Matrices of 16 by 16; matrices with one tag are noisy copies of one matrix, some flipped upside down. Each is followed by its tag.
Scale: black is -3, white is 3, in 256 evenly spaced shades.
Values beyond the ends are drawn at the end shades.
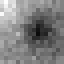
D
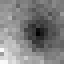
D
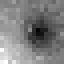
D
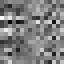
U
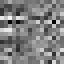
U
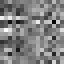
U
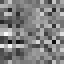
U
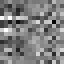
U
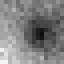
D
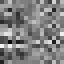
U
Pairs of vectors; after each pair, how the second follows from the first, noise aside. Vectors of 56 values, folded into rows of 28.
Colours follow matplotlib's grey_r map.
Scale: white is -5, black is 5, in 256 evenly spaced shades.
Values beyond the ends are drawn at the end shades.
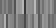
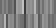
copied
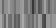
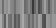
copied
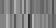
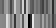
scaled up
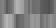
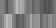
copied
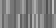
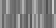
copied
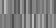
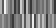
scaled up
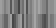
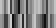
scaled up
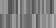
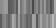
copied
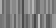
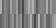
copied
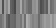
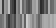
scaled up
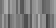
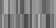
copied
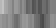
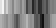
scaled up
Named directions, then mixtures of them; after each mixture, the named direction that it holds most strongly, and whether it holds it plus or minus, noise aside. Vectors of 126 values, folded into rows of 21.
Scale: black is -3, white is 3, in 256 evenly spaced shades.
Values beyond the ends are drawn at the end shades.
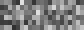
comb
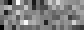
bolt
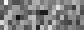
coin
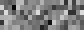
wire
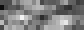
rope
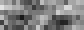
rope, minus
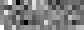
bolt, minus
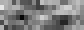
rope, minus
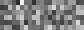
comb, plus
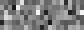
wire, plus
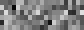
wire, plus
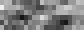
rope, minus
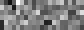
wire, plus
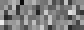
comb, minus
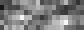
rope, plus
